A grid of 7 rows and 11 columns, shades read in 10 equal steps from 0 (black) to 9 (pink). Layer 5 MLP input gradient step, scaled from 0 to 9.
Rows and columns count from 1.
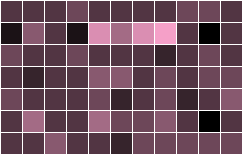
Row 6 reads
3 6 3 3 6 4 4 5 3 0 3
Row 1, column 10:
4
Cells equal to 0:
2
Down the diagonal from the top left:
3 5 3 3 4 4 4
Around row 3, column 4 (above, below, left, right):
1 3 3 3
